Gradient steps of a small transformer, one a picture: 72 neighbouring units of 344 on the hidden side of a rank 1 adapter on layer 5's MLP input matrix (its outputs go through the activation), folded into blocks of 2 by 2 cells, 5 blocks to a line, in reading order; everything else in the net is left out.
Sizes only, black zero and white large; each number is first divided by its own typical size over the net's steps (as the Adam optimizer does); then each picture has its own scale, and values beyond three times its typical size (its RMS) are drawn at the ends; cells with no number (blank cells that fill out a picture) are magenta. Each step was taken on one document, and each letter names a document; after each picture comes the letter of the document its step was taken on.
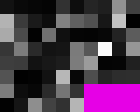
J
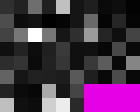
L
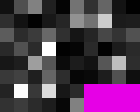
L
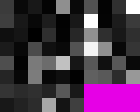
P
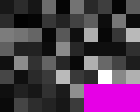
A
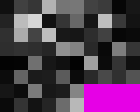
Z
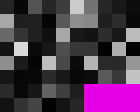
A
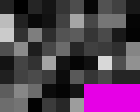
A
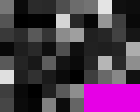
A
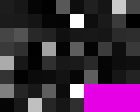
J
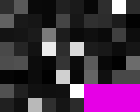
J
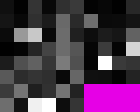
L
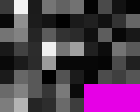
Z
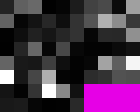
A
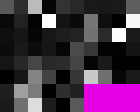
P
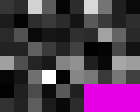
P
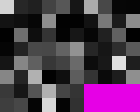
P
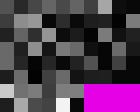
Z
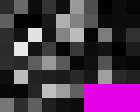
A
